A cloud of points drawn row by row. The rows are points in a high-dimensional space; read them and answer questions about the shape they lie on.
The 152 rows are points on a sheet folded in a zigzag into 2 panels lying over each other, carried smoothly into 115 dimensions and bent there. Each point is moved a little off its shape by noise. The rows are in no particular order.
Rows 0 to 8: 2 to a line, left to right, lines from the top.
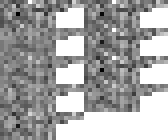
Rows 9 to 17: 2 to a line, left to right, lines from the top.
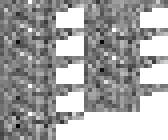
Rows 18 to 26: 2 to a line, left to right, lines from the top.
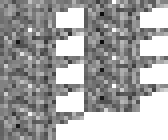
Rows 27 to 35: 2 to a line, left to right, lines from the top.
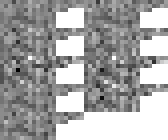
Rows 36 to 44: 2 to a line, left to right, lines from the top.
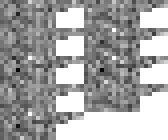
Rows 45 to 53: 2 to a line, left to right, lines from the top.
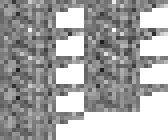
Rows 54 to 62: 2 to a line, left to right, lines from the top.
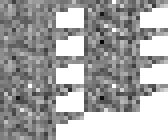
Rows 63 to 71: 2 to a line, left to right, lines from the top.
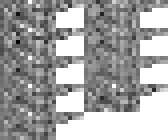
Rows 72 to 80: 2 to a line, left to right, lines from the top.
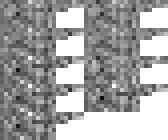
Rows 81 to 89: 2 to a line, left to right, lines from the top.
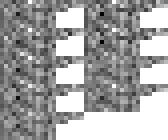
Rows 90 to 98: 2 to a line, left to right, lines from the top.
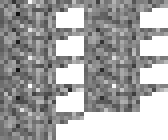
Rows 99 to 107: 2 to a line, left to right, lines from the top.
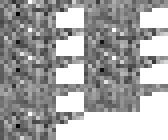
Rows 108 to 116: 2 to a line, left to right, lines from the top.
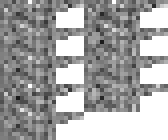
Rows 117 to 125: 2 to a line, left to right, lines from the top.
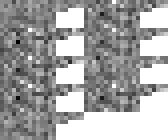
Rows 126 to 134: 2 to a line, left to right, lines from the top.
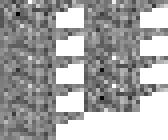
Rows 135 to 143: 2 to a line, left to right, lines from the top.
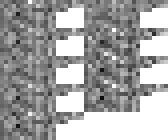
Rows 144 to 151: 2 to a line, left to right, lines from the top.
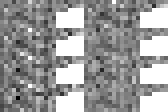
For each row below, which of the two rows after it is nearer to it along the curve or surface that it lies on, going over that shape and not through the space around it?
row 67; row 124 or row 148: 124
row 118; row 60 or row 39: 60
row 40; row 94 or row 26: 26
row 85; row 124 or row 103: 103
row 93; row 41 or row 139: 139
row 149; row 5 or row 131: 5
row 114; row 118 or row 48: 118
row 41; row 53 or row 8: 8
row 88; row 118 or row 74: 74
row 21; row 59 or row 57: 57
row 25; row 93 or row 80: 80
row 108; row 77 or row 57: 57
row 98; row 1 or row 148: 1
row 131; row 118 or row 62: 118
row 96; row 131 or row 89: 131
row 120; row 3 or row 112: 3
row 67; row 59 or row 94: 94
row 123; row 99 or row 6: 99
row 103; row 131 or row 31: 31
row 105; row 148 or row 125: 125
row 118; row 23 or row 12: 12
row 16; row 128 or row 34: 34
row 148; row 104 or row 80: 104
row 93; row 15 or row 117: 15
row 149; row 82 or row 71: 82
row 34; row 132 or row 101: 101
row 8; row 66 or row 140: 66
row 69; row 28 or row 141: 141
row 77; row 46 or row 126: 126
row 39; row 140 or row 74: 74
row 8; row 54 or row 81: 81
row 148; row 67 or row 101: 101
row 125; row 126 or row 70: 126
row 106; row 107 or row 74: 74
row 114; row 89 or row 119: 89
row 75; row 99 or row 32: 32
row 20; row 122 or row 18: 18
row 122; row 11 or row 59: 59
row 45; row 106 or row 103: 103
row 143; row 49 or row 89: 89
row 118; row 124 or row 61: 61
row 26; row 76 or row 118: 118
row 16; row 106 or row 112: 112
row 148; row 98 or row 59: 59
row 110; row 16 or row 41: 16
